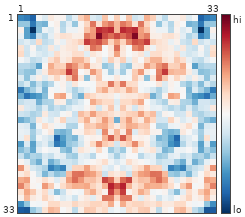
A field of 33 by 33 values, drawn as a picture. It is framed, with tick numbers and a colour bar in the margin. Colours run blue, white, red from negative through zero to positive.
Histogram: bell-shaped. Slope: none. Grain: blotchy. Mirror symmetry: left to right. Seam: none.
